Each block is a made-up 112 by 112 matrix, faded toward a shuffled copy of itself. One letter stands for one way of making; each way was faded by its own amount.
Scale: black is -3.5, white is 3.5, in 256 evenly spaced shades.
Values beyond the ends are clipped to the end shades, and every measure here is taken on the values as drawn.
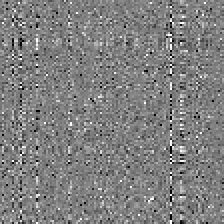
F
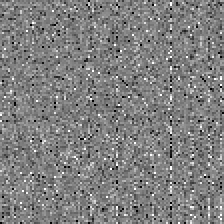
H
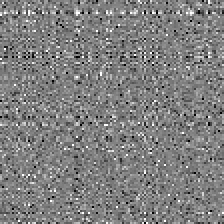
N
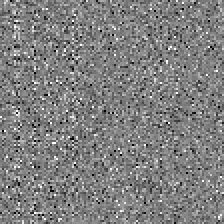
H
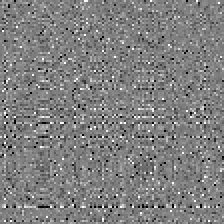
N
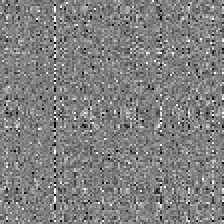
F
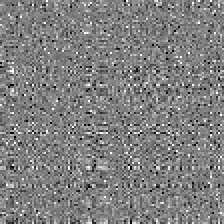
N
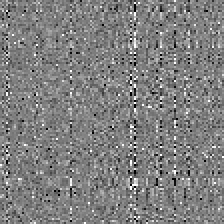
F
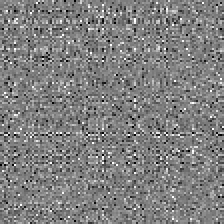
N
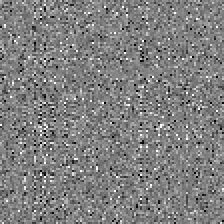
H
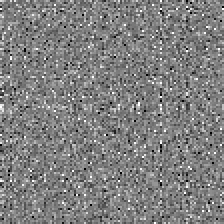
H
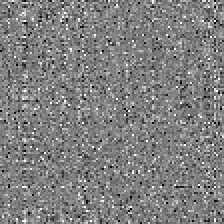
H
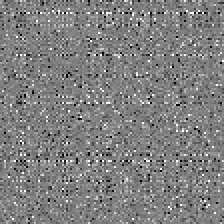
N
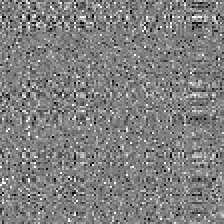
N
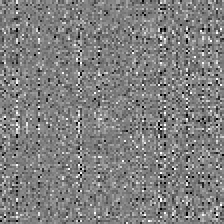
F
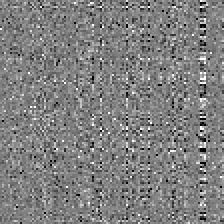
F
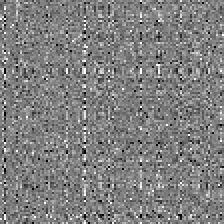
F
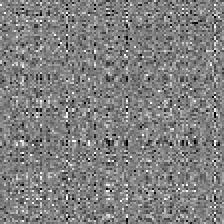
F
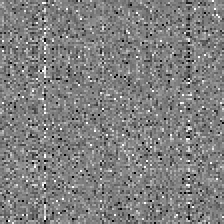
H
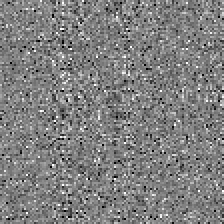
H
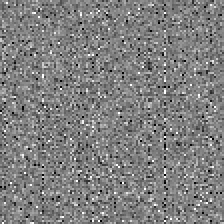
H
